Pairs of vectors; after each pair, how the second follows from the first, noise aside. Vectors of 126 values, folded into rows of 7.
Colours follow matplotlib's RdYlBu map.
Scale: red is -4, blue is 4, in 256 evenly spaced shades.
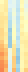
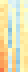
copied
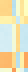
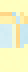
partly zeroed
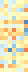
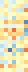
copied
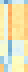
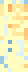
partly zeroed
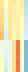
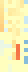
partly zeroed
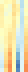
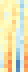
copied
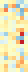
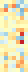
copied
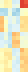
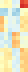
copied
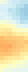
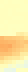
partly zeroed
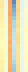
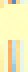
partly zeroed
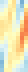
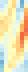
copied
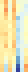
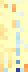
partly zeroed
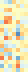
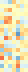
copied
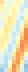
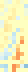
partly zeroed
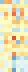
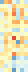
copied
